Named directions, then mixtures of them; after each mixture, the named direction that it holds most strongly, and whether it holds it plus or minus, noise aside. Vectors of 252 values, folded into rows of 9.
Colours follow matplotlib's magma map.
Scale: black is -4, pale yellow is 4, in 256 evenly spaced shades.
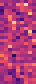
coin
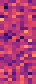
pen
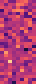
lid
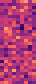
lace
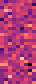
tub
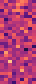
lid, plus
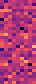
tub, plus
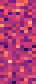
lid, plus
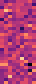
tub, plus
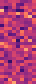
lid, minus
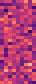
lace, plus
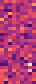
tub, minus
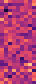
tub, minus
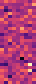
tub, minus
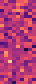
lid, plus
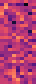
coin, minus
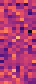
coin, minus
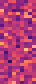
lid, minus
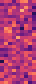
lace, plus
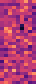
lace, plus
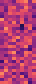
lace, plus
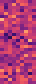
pen, plus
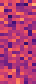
coin, minus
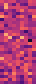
pen, minus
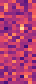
pen, minus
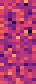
coin, minus
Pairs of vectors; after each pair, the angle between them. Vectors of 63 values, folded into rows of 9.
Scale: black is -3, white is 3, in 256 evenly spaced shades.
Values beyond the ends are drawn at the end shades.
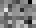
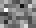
partly aligned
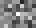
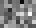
partly aligned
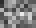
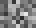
orthogonal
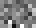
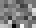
nearly parallel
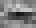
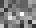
partly opposed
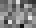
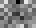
partly opposed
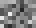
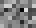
partly aligned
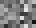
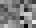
nearly opposite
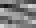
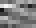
nearly opposite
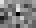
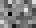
orthogonal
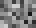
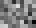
nearly parallel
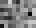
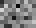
orthogonal
